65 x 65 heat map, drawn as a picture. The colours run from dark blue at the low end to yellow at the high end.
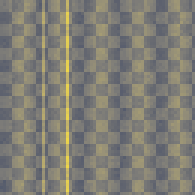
Average level on the scale: 50%. Stripes: upright, repeating 5 times. Slope: none. Odd lines: columns 15 and 23.
